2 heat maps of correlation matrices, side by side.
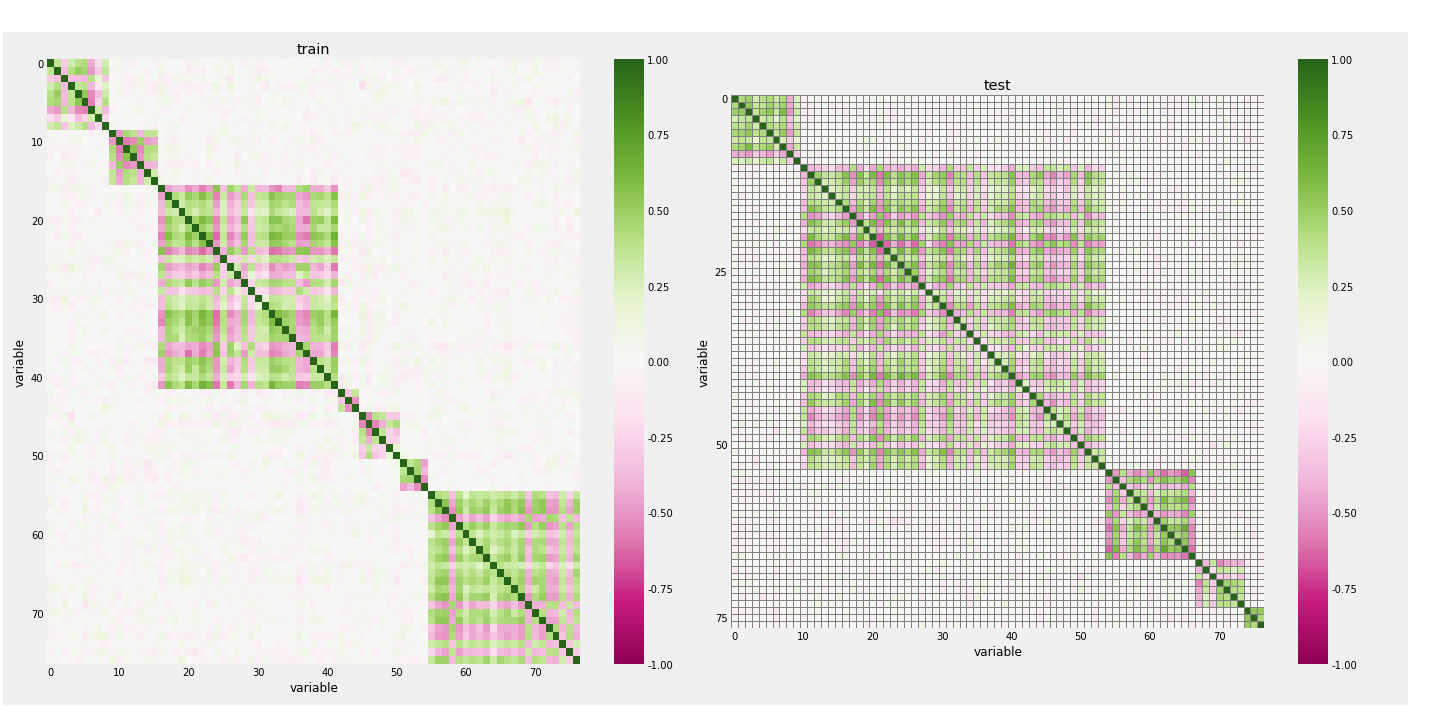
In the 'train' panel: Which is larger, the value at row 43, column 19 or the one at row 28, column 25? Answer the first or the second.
the second
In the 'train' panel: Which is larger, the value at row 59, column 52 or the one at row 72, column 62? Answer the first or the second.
the first
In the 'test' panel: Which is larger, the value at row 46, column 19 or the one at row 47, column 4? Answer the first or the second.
the second
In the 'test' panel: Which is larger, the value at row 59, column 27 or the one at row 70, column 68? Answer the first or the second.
the second
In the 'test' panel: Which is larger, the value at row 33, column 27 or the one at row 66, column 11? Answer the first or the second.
the second
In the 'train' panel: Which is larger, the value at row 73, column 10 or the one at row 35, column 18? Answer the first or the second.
the second
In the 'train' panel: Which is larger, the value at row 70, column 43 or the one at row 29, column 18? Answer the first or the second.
the first
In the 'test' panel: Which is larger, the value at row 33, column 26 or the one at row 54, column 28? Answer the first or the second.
the first
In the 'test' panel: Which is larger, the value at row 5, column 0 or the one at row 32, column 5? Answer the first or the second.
the first
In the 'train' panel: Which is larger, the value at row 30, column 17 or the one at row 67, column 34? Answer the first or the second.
the first
